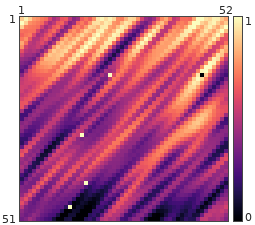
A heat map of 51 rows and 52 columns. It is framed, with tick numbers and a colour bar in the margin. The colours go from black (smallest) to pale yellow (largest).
Streaks slant up to the right. Values rise toward the top. The top right is the ninth with the highest average. Five lone cells stand out: four far higher and one far lower than their neighbours.
